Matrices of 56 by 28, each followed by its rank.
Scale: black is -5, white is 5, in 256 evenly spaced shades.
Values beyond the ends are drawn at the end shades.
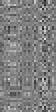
three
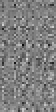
five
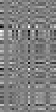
two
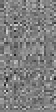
five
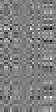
two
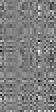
three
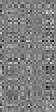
three
